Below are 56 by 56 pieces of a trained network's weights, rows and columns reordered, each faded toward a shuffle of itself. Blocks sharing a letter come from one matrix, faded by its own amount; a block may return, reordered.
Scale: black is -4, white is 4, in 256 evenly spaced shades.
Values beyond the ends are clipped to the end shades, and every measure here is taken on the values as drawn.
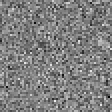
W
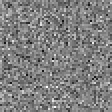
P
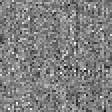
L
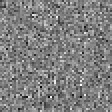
P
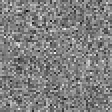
W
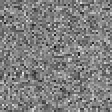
W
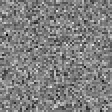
W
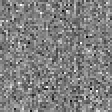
L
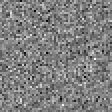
P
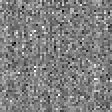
L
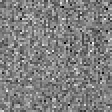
L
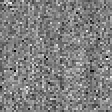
L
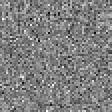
P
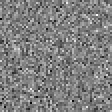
P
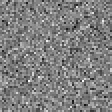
P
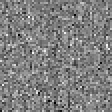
L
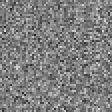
W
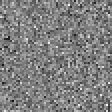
P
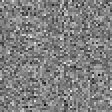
W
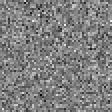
W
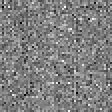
L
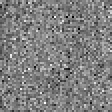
L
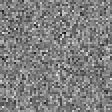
W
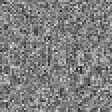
W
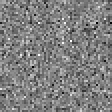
P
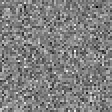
W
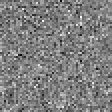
P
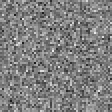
W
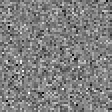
P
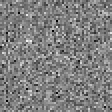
P
